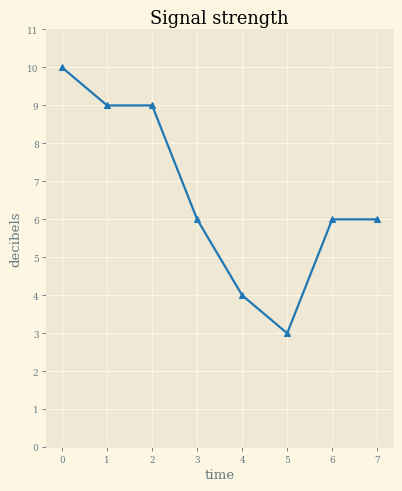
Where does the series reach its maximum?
0
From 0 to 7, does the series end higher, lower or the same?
lower
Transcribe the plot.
Title: Signal strength
x-axis: time, ticks 0 1 2 3 4 5 6 7
y-axis: decibels, ticks 0 1 2 3 4 5 6 7 8 9 10 11
Values:
10 9 9 6 4 3 6 6
